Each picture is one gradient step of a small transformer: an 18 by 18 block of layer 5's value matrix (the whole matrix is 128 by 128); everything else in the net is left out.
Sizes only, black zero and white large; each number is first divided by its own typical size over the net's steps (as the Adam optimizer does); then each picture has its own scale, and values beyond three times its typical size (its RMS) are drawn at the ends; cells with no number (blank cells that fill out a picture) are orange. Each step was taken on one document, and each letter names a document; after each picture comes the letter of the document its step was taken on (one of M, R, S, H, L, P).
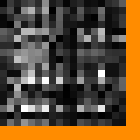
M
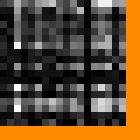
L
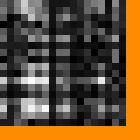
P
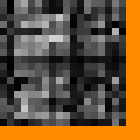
P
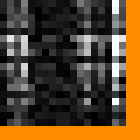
M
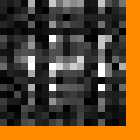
M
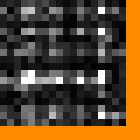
M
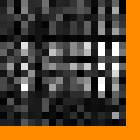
M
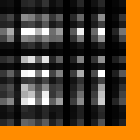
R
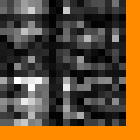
P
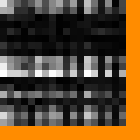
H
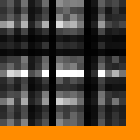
R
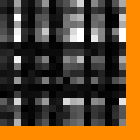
P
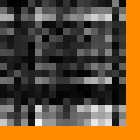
L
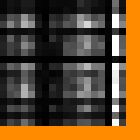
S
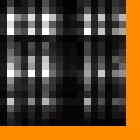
R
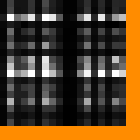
R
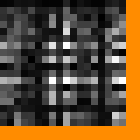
H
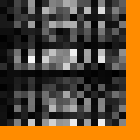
S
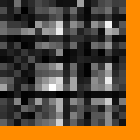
L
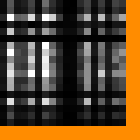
R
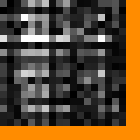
P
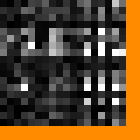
M
